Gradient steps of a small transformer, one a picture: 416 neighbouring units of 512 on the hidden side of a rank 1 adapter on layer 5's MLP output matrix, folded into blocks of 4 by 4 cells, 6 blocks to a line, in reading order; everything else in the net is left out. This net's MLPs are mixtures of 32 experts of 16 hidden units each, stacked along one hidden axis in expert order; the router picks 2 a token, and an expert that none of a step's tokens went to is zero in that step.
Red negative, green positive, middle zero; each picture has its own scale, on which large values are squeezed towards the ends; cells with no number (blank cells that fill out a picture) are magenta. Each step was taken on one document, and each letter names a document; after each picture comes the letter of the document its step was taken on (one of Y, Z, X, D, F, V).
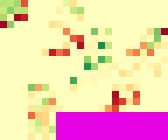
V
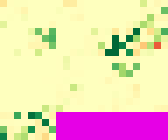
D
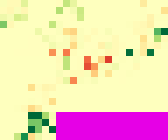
V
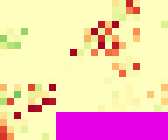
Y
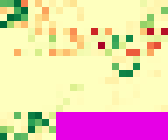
D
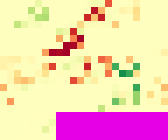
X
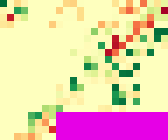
D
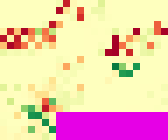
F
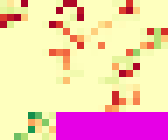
V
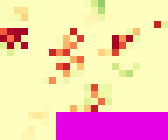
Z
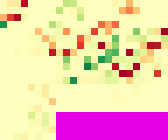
V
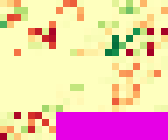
D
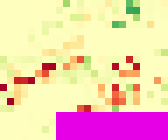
X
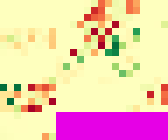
Y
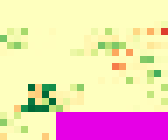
F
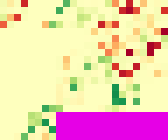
V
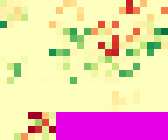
D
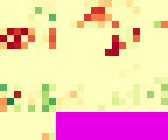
Y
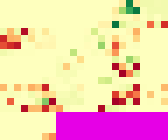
Y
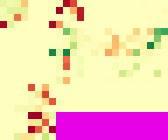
V
